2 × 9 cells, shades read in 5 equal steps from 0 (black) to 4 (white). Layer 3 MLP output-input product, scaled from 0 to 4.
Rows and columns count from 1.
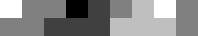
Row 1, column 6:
2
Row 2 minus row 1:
-2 0 -1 1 0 1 0 -1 0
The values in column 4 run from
0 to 1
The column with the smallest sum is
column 4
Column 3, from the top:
2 1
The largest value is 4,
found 2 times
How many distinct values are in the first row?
5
